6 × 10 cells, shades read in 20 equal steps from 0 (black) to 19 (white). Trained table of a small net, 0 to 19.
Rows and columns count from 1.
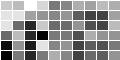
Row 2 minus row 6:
17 8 9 2 -3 1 2 -3 -2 1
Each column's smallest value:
0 8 2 0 8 8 5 5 5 9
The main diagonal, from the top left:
15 17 3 0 10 10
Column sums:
58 73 42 68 59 59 47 51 48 70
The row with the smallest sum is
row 6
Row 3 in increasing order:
3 5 6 8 8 8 11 14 15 17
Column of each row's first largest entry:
3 1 1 2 4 5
